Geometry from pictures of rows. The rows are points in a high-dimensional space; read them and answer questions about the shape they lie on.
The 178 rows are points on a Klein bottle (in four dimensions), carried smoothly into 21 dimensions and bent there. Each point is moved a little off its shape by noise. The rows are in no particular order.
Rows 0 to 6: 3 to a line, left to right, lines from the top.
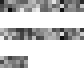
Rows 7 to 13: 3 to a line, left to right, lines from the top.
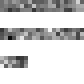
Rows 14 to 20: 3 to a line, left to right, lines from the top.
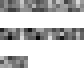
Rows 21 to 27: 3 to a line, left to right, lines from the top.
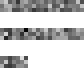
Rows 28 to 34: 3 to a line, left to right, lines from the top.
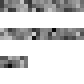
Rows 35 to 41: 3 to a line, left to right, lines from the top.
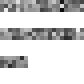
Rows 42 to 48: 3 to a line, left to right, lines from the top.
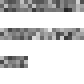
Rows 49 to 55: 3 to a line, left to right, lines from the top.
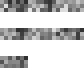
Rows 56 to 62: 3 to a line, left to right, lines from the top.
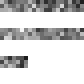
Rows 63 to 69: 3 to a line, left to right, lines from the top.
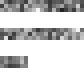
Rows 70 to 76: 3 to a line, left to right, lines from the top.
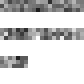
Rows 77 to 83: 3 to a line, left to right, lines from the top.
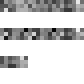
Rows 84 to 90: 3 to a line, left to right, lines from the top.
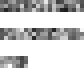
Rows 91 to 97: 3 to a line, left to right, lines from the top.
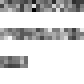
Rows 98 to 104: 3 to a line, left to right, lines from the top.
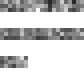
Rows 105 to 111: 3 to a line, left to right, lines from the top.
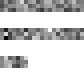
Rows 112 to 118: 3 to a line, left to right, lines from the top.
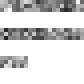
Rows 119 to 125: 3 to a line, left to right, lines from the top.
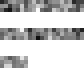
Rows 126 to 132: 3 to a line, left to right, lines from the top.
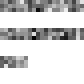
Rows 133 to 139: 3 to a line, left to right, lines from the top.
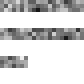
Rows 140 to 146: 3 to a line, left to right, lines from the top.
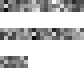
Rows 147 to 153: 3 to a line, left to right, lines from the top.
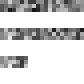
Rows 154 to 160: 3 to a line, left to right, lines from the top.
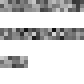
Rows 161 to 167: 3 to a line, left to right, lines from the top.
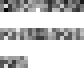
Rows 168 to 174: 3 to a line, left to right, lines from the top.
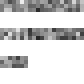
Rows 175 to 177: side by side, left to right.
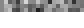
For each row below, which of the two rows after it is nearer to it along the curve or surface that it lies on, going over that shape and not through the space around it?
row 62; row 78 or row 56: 56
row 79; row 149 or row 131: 131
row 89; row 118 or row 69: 118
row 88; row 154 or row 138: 154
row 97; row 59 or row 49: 59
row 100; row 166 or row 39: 39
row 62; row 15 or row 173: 15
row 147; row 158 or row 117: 117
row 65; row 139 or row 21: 139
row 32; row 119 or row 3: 3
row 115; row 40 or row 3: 40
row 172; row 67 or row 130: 130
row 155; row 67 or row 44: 67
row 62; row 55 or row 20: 20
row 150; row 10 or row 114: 114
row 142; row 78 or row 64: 64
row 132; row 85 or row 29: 29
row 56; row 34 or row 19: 19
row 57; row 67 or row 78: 67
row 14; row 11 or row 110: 11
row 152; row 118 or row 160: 160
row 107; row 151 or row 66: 66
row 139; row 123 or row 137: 123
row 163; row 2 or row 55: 2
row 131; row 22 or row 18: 18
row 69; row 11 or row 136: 11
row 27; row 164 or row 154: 154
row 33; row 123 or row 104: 104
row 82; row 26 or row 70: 70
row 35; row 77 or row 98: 77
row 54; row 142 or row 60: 60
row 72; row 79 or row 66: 79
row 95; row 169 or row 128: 169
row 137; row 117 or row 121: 121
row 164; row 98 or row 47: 47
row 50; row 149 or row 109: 149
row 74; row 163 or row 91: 91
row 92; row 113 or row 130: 130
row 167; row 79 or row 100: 79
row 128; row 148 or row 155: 155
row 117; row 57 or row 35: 35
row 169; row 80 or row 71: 71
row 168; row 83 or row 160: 160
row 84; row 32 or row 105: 105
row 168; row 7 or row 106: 106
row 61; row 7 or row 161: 161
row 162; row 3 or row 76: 3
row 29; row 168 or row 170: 168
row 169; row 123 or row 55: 123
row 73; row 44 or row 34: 44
